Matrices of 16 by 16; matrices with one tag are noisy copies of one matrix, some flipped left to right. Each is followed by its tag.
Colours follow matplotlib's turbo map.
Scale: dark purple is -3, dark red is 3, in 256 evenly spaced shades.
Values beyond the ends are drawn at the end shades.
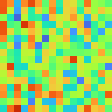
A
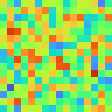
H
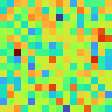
H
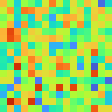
H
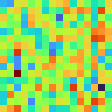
H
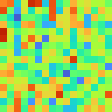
A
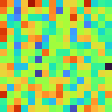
A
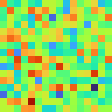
H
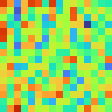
A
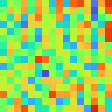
A
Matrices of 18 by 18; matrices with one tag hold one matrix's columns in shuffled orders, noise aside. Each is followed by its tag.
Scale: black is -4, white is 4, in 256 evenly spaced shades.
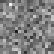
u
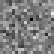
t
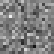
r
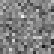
r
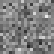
r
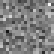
u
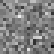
r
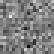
r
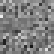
r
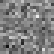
r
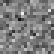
t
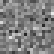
t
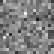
t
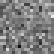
r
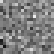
r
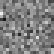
t
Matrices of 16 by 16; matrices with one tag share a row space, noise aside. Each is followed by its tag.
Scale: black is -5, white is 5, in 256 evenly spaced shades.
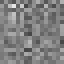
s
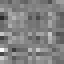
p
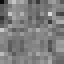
p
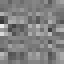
p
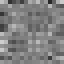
p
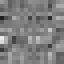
p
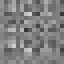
s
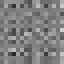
s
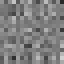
s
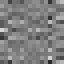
p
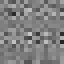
s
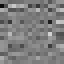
p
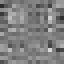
p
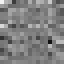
p
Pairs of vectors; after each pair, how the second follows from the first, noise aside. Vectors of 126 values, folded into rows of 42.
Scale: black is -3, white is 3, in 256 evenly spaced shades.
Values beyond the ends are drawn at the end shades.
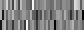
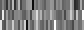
negated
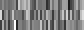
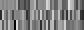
negated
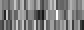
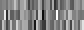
sign-scrambled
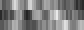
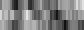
negated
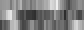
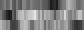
negated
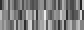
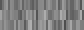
shrunk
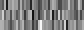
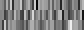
wrapped around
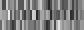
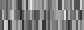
wrapped around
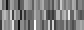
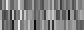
negated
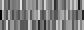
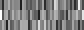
negated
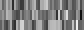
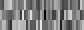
wrapped around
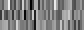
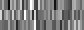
negated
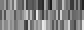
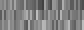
shrunk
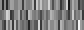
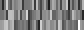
sign-scrambled
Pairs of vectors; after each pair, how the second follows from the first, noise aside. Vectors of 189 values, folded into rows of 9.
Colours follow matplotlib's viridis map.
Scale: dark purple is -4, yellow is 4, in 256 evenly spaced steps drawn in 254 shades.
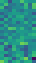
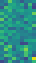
negated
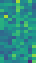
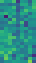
negated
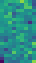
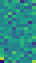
sign-scrambled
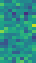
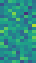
sign-scrambled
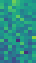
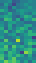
negated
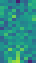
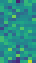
sign-scrambled
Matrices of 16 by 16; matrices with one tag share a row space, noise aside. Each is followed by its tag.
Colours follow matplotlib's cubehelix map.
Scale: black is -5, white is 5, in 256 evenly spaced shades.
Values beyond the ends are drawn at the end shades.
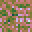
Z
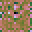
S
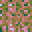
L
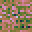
Z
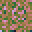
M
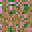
L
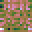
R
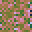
S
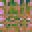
R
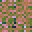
M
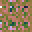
L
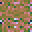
S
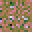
L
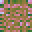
R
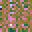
L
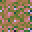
S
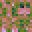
Z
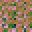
M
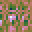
L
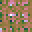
L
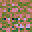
Z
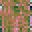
S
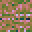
Z
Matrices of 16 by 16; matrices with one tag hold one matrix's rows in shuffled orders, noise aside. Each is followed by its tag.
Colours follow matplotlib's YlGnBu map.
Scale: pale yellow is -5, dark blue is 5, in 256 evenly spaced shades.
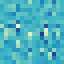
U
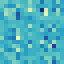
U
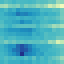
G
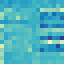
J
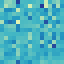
U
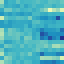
J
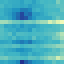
G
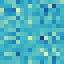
U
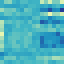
J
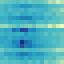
G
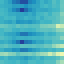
G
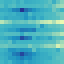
G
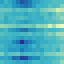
G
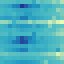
G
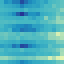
G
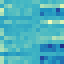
J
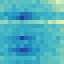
G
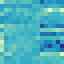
J
